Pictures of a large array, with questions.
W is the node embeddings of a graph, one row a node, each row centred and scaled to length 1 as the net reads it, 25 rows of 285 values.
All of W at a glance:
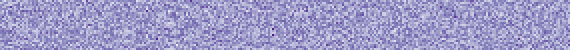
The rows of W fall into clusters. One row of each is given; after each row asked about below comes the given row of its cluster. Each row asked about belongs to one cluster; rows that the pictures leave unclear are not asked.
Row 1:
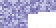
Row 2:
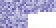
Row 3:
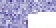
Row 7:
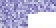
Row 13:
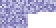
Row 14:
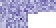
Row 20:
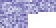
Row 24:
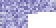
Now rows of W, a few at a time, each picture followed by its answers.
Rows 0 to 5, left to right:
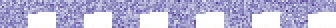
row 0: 13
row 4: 14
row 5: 24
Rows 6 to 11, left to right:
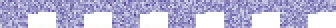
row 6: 7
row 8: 3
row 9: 13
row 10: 2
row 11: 13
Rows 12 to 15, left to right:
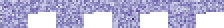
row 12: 1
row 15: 20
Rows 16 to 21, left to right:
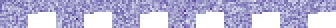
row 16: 20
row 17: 14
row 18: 3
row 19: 24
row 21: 1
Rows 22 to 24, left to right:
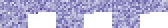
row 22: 7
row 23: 2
